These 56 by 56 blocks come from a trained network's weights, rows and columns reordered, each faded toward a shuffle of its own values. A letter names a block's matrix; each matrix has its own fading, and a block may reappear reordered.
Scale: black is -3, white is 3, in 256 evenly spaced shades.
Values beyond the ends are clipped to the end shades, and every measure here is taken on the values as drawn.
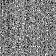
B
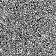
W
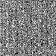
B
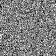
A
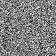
W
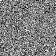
A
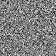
W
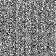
B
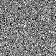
W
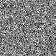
W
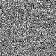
A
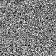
A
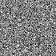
W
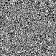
A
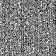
B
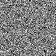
W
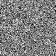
W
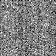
B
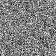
W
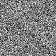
W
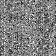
B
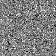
A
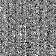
B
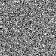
A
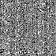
B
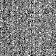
B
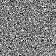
A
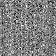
B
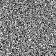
W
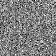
A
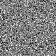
W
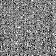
B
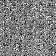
B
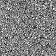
A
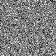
W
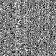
B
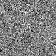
W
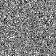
A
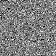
A
